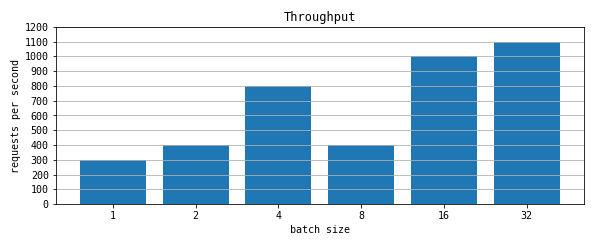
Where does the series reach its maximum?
32
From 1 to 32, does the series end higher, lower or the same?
higher
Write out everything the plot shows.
Title: Throughput
x-axis: batch size, ticks 1 2 4 8 16 32
y-axis: requests per second, ticks 0 100 200 300 400 500 600 700 800 900 1000 1100 1200
Values:
300 400 800 400 1000 1100
